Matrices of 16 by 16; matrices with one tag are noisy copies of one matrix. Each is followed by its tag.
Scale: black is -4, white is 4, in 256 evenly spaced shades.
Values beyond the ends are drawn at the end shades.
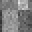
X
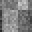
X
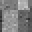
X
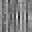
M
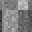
X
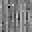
M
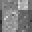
X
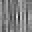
M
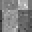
X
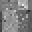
X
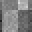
X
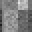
X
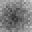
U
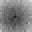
U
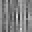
M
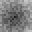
U
